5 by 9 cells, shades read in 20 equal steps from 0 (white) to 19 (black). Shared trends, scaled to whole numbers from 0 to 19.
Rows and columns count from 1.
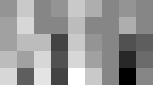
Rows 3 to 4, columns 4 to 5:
14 4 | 13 3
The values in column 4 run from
8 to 14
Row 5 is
3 12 2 14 0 4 9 19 9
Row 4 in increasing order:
3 3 5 7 7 9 11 13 16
